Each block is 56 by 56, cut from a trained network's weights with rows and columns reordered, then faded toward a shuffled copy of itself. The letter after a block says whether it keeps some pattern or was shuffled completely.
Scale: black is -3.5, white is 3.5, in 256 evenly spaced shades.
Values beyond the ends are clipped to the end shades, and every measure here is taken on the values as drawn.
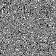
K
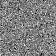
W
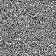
K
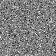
W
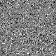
K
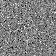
W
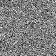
K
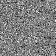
W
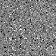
K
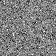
W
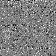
K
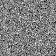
W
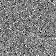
W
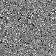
K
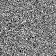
W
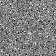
W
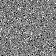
W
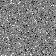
W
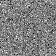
W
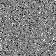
W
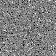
W
